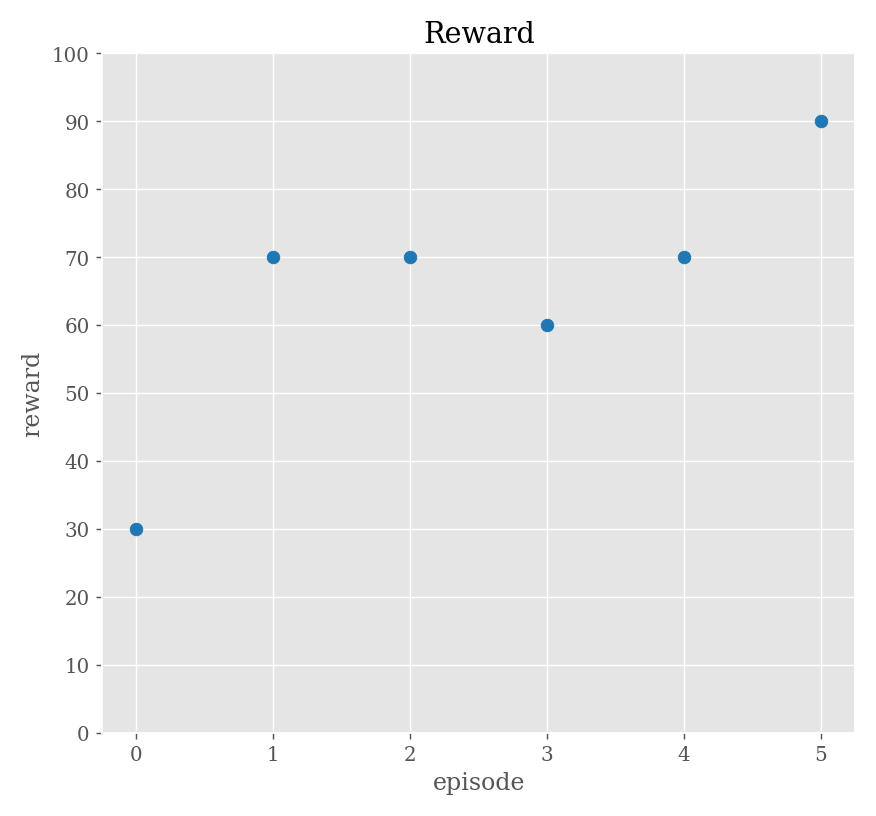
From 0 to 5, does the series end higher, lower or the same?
higher
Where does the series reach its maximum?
5
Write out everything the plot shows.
Title: Reward
x-axis: episode, ticks 0 1 2 3 4 5
y-axis: reward, ticks 0 10 20 30 40 50 60 70 80 90 100
Values:
30 70 70 60 70 90
